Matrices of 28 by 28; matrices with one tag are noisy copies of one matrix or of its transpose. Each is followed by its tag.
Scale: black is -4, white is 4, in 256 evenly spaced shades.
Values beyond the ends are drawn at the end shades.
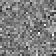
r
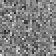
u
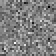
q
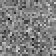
u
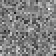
u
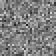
q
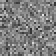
q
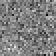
u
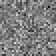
q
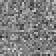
u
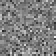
r
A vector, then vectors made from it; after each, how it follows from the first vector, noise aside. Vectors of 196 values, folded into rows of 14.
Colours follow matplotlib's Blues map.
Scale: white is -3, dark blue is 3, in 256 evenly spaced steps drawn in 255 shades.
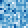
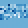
partly zeroed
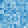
shrunk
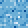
partly zeroed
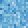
shrunk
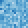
shrunk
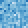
shrunk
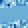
partly zeroed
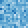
shrunk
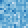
shrunk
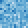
shrunk
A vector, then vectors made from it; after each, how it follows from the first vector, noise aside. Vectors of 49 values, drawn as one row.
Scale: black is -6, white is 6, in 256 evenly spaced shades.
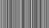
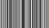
scaled up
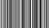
scaled up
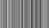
sign-scrambled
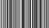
scaled up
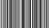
scaled up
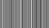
partly zeroed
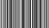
scaled up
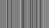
partly zeroed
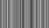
sign-scrambled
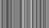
sign-scrambled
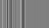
partly zeroed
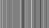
partly zeroed
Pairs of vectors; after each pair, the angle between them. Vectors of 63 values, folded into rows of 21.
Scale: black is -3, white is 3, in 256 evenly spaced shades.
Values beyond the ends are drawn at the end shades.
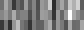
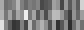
partly opposed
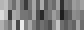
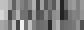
nearly parallel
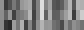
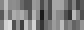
nearly opposite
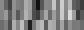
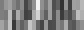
nearly opposite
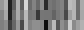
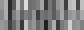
nearly parallel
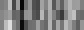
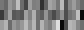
orthogonal
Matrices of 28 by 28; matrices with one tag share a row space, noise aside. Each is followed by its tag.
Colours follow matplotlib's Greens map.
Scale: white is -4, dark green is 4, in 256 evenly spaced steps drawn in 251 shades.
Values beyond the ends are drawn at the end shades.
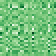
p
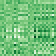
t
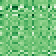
p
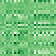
t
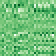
t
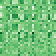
p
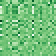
p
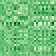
t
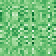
p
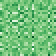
p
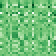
p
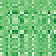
p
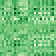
t
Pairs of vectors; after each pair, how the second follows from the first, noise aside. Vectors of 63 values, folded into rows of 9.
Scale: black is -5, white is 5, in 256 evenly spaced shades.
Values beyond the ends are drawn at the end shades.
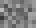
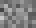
negated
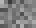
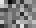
scaled up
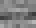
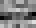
scaled up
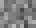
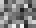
scaled up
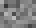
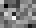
scaled up
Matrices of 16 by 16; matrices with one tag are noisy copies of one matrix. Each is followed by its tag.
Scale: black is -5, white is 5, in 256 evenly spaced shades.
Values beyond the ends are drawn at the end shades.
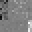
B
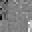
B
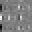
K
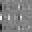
K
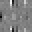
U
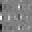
K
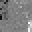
B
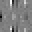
U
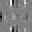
U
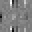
U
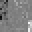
B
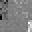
B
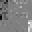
B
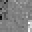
B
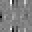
U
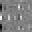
K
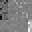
B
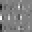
K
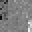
B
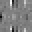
U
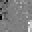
B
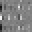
K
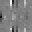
U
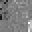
B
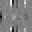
U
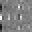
K
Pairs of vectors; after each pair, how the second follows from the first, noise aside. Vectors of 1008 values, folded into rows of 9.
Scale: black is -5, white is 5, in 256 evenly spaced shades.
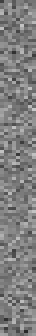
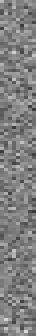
negated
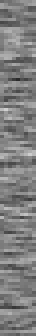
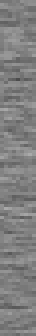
shrunk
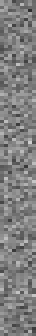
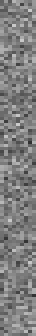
negated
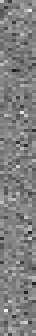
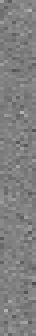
shrunk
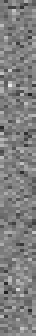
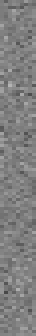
shrunk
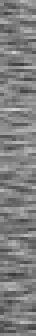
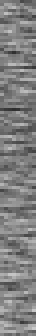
negated
